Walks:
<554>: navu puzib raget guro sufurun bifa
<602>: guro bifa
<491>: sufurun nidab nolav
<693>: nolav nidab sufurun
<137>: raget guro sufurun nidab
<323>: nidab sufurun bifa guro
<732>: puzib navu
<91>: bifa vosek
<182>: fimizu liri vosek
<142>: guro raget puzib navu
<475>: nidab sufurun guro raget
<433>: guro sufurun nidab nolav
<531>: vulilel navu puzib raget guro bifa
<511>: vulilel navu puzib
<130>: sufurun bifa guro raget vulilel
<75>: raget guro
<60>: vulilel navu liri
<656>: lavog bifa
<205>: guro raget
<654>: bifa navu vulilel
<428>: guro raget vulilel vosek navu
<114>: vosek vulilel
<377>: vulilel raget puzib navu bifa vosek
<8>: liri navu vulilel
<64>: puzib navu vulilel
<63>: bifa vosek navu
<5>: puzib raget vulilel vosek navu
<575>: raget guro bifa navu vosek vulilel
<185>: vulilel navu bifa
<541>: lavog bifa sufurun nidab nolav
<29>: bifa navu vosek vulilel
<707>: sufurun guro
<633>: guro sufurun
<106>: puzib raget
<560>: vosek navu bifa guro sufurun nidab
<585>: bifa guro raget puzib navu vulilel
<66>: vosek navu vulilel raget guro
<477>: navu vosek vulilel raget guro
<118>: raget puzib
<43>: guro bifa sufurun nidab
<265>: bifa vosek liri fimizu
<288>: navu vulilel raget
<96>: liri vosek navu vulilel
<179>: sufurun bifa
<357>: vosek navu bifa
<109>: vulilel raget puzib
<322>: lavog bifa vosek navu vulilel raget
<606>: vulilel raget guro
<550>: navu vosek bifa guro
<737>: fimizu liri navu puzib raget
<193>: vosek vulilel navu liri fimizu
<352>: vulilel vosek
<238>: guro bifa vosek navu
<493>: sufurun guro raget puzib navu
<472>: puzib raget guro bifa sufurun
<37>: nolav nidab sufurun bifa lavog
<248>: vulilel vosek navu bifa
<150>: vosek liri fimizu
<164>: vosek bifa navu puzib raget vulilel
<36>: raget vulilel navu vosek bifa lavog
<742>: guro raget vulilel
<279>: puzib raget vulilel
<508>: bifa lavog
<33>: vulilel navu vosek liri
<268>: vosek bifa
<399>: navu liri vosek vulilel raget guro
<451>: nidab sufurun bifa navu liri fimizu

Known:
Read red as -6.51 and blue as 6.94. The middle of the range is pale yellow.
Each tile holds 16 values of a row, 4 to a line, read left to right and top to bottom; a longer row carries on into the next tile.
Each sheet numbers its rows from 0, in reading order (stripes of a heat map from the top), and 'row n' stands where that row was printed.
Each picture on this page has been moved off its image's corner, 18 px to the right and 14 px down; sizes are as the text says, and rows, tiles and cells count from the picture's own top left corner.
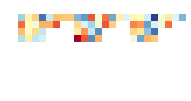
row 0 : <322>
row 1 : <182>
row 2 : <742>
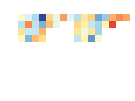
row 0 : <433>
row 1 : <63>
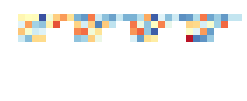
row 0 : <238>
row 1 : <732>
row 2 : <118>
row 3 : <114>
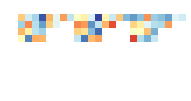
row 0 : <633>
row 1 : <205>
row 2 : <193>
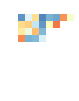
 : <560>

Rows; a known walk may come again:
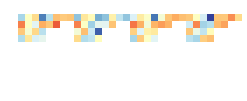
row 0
<322>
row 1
<36>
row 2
<541>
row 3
<43>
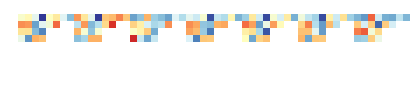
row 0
<742>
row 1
<602>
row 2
<193>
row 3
<142>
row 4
<137>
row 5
<493>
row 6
<732>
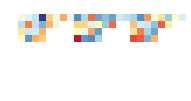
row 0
<433>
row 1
<114>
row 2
<737>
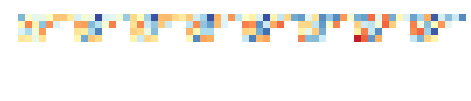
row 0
<451>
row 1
<428>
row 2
<130>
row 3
<633>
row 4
<205>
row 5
<560>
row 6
<182>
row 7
<118>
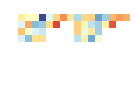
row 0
<238>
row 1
<63>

